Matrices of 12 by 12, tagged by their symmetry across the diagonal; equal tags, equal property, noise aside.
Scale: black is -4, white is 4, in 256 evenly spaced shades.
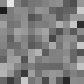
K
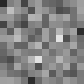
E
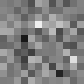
K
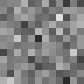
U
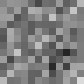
E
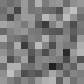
E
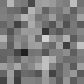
U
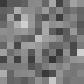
E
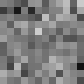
U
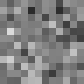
K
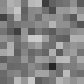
U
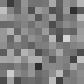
K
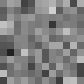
K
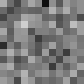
E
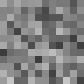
U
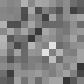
E
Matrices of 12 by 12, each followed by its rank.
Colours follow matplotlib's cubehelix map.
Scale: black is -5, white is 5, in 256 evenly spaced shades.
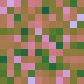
full rank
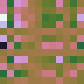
two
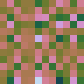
two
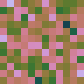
full rank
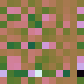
two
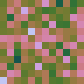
full rank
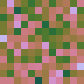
full rank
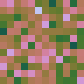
full rank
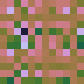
two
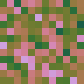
full rank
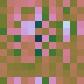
two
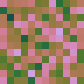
full rank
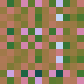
two
